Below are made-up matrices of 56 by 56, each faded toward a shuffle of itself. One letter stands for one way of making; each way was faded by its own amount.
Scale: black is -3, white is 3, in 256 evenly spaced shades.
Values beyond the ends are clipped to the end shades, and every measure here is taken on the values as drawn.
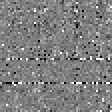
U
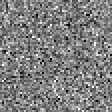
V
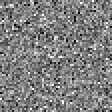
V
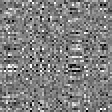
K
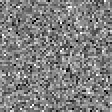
V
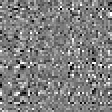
K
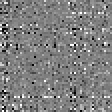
U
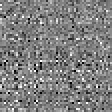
K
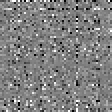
U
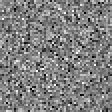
V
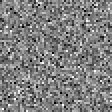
V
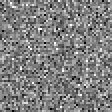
V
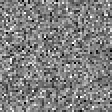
V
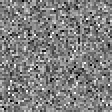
V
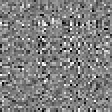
K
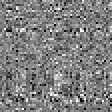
K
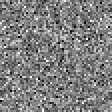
V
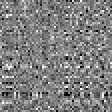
K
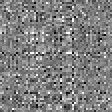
K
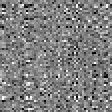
K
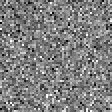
V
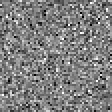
V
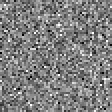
V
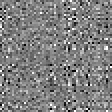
K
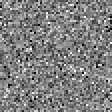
V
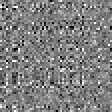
K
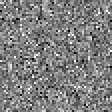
V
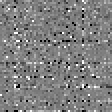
U
